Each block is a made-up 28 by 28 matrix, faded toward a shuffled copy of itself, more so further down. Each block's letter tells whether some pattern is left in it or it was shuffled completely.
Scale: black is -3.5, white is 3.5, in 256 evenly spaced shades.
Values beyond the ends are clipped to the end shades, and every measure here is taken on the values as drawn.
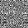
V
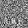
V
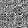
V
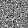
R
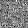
R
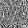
V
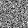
R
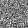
R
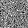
R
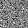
R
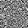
V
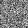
R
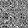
V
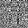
V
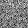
R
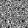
V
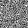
R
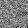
R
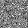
R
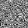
V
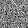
R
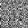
V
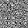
V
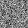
R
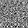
V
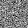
R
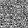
V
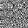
V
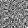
V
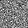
R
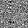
V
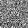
V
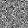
V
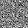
V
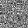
V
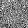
R
